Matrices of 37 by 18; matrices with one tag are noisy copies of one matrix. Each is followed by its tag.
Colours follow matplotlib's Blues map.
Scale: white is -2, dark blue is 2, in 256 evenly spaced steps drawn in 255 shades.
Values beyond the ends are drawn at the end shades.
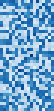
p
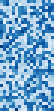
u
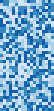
u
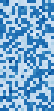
u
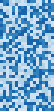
u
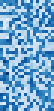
p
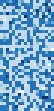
p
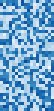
p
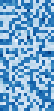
p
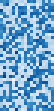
u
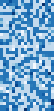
p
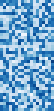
p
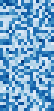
p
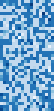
p
